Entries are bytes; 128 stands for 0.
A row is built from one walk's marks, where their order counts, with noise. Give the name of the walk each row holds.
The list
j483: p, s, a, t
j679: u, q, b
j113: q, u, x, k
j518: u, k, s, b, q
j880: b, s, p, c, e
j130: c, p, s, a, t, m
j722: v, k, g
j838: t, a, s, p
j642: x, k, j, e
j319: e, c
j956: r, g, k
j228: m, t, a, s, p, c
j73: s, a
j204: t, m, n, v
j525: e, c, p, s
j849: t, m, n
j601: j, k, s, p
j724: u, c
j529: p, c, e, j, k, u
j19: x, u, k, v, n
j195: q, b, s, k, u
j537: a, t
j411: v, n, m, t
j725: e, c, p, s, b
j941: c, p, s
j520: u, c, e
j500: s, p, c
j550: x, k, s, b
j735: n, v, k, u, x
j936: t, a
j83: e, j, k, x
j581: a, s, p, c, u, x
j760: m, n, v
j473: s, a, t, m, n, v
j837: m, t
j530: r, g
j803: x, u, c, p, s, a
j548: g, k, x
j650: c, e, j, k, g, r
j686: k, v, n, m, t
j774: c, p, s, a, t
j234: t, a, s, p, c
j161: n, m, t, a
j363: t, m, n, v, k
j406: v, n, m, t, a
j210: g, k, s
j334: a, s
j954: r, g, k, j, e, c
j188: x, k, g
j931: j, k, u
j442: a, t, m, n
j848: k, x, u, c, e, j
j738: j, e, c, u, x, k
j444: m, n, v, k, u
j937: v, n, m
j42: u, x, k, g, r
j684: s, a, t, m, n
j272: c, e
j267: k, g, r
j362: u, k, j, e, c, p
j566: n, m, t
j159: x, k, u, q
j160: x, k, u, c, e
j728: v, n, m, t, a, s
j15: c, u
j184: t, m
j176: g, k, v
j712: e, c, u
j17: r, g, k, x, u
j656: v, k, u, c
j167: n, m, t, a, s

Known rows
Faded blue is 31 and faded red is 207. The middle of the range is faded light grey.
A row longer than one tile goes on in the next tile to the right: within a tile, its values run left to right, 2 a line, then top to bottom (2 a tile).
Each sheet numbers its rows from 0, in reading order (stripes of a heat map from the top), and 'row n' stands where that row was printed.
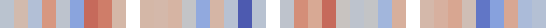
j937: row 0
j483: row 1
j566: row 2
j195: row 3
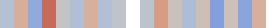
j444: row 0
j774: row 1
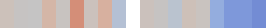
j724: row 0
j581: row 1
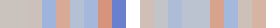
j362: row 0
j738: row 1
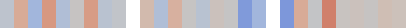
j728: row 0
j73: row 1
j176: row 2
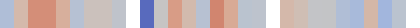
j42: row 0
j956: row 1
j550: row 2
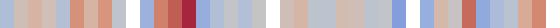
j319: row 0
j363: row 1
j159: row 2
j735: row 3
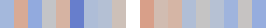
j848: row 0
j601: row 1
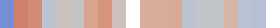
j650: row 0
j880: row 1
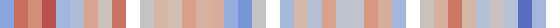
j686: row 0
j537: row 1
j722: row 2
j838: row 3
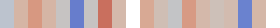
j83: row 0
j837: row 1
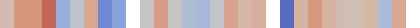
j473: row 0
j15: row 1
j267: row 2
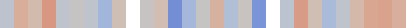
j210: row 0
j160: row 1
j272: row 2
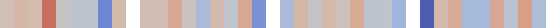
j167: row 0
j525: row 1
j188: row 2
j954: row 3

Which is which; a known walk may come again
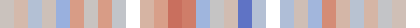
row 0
j712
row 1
j684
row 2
j760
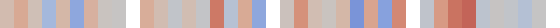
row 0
j941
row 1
j520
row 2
j130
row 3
j849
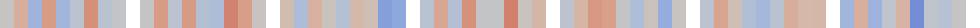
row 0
j728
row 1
j411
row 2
j73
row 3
j406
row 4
j184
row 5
j15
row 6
j848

